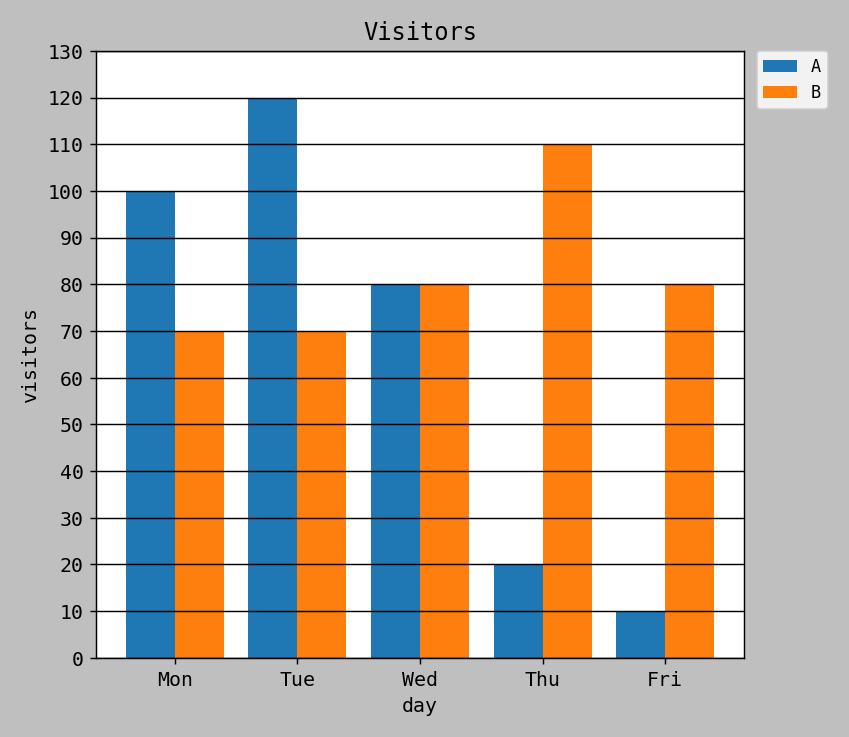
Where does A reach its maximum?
Tue
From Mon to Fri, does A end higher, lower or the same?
lower
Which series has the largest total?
B
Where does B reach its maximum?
Thu
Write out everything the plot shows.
Title: Visitors
x-axis: day, ticks Mon Tue Wed Thu Fri
y-axis: visitors, ticks 0 10 20 30 40 50 60 70 80 90 100 110 120 130
Legend: A, B
Values:
A: 100 120 80 20 10
B: 70 70 80 110 80
